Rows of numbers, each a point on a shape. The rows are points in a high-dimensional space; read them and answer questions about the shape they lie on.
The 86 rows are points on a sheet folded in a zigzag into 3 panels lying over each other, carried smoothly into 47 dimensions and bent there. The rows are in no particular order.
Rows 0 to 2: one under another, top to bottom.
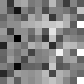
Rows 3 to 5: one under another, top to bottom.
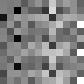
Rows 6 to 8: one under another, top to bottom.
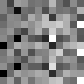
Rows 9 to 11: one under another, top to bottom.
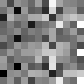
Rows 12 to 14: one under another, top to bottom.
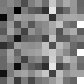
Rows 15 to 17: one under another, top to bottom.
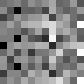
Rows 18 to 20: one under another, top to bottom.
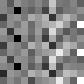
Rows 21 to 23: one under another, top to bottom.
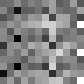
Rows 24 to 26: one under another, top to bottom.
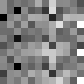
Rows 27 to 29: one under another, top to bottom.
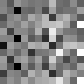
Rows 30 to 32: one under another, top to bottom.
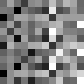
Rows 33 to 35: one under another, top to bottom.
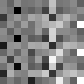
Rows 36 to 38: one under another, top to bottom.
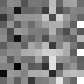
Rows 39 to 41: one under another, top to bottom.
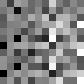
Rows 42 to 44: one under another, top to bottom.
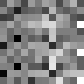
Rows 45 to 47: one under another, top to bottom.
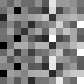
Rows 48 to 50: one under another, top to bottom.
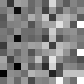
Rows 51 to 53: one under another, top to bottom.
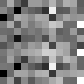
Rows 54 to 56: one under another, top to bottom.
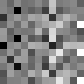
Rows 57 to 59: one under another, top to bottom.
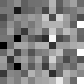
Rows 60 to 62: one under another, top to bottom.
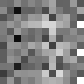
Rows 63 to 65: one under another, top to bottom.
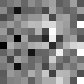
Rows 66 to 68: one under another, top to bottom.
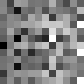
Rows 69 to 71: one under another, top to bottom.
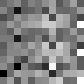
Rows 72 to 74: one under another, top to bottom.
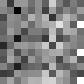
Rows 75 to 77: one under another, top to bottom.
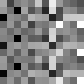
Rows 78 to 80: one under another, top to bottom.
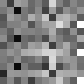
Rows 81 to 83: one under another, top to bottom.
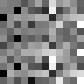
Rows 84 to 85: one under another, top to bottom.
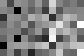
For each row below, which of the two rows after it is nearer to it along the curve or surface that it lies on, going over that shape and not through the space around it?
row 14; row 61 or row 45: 45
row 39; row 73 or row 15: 73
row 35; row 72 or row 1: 1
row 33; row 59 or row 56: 59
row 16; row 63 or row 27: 27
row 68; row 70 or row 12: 70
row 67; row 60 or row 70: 70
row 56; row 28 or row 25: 28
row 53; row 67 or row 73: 67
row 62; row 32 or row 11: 32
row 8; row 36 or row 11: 11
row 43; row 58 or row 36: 58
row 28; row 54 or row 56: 54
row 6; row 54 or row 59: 54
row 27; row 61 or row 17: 17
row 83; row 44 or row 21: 44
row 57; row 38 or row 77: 38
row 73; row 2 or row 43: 2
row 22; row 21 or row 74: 21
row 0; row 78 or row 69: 69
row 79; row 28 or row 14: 28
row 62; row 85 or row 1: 85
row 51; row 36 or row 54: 54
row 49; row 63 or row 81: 81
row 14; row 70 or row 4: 70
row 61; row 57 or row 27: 57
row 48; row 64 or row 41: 64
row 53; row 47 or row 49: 47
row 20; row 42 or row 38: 38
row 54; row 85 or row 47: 47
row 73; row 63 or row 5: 5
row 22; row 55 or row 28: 28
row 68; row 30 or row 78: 78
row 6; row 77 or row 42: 42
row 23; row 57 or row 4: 4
